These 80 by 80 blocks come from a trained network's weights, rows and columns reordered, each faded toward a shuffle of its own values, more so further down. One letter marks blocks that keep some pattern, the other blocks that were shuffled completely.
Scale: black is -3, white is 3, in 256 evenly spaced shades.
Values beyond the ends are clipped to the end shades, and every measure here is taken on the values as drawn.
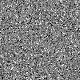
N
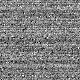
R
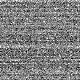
R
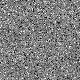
N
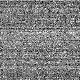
R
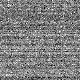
R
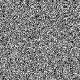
R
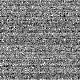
R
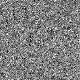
R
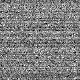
R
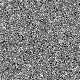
N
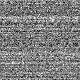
R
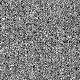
R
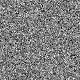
N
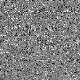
R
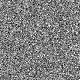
N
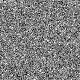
N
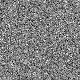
N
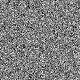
R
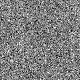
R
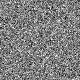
N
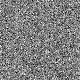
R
